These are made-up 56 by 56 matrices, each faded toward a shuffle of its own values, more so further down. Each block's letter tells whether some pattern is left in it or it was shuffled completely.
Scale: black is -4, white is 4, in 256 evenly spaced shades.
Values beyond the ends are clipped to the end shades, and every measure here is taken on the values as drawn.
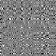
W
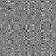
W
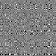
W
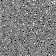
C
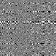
W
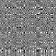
W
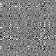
W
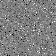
C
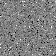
C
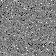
C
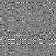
W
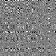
W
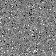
C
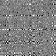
W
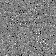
C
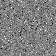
C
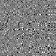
W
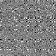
W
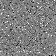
C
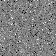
C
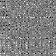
W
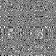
W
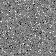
C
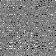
W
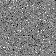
C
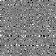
W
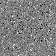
C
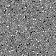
C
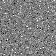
C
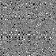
W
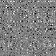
W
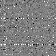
W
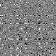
W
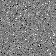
C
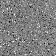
C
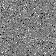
C
